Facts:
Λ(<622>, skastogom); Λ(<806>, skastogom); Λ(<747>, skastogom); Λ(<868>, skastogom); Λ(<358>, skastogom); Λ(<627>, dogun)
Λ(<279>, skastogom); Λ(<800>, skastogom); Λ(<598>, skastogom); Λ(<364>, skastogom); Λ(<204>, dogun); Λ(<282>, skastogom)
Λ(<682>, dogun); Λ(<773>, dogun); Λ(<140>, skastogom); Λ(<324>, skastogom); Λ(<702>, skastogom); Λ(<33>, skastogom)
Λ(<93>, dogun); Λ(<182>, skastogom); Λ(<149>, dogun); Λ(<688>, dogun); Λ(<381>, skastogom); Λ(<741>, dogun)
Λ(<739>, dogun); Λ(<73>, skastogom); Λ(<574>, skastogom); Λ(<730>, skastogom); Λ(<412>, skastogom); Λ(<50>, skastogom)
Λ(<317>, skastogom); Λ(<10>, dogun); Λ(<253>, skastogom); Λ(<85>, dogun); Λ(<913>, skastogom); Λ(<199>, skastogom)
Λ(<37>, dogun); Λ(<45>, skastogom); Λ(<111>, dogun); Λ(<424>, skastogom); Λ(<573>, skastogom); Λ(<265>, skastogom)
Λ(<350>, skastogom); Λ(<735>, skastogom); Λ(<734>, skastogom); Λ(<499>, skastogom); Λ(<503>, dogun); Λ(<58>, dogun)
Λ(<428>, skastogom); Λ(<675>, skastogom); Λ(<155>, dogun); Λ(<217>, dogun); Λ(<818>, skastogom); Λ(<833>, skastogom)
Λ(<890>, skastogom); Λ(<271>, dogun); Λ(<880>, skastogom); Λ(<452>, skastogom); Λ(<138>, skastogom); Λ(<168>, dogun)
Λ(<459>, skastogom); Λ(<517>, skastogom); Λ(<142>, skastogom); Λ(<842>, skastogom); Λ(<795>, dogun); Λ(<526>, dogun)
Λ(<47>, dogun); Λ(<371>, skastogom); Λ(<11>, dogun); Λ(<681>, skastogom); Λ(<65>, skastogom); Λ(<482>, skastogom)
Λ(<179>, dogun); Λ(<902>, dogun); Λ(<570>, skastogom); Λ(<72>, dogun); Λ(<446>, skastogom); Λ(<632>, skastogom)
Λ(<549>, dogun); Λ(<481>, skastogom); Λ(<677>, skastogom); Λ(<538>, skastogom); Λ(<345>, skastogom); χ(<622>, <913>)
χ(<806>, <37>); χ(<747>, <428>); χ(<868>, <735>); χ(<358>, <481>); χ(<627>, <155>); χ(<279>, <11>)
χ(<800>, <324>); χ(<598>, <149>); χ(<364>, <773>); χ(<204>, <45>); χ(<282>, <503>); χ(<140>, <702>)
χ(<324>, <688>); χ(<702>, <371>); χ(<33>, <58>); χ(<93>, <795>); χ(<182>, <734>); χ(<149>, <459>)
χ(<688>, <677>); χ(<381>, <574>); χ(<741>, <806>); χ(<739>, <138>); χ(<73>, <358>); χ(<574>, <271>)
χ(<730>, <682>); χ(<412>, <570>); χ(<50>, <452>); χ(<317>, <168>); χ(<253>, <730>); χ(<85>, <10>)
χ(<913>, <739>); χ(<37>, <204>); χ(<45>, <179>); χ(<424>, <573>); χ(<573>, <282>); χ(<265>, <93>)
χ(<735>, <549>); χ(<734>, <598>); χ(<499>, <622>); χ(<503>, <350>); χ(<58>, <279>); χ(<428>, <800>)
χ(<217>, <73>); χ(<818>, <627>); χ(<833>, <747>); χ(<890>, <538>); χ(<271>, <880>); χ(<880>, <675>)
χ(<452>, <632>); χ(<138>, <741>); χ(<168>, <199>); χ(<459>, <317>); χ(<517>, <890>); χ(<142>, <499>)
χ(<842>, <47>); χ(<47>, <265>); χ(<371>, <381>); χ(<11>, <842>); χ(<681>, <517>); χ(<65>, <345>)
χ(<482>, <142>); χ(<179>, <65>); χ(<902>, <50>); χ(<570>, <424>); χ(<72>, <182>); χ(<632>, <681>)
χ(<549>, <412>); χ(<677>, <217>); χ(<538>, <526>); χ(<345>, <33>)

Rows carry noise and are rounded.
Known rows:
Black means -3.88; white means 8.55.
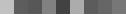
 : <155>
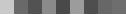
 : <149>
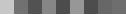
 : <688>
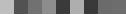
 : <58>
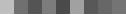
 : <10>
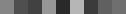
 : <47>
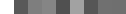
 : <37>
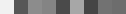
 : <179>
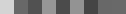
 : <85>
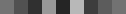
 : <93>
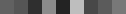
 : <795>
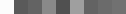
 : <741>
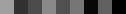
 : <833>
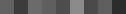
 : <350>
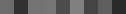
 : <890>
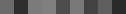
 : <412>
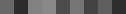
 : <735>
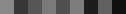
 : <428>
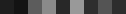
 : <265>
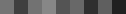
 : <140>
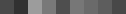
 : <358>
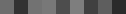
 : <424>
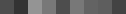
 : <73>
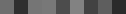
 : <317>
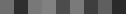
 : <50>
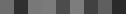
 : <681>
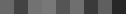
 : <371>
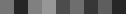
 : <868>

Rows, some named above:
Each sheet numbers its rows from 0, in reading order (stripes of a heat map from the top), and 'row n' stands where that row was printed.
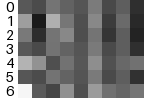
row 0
<675>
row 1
<45>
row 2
<253>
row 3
<675>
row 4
<773>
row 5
<675>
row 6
<739>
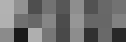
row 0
<773>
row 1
<217>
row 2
<65>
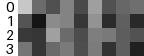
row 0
<168>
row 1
<279>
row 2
<481>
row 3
<324>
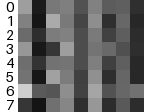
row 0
<138>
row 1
<345>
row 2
<412>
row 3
<482>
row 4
<573>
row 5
<33>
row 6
<627>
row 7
<842>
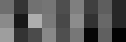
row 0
<573>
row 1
<65>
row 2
<833>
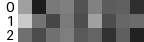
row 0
<138>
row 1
<503>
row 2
<364>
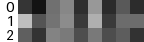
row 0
<842>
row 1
<58>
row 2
<677>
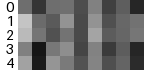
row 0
<282>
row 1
<549>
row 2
<526>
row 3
<818>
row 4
<806>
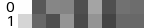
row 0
<204>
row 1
<85>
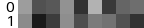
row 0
<11>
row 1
<142>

